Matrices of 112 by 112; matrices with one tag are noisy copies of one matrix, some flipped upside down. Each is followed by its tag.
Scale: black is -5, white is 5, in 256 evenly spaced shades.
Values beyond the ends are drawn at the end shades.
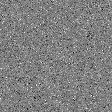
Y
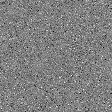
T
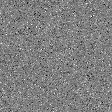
Y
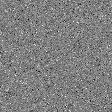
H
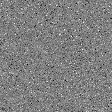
T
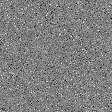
T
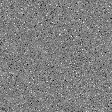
T
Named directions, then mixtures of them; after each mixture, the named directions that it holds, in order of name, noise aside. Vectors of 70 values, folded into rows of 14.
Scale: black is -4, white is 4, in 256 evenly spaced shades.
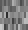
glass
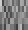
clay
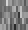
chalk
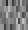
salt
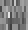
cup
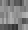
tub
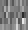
clay, salt, tub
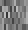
clay, cup, glass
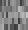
chalk, glass, tub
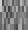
clay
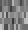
glass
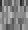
clay, glass, tub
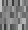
clay, salt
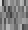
clay, tub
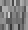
cup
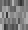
glass, tub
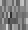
clay, cup, tub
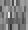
cup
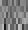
clay, glass, salt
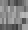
tub
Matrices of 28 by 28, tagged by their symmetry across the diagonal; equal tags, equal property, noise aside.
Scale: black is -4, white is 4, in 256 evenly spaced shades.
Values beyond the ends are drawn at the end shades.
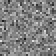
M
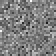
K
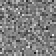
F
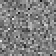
F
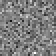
M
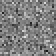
F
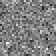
F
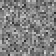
M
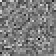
K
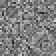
K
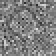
K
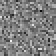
F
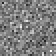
K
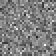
K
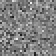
M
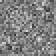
K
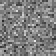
M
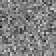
M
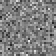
F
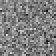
M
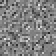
K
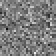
M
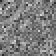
K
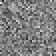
F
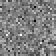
F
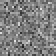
M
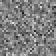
F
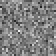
M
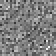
K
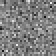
F
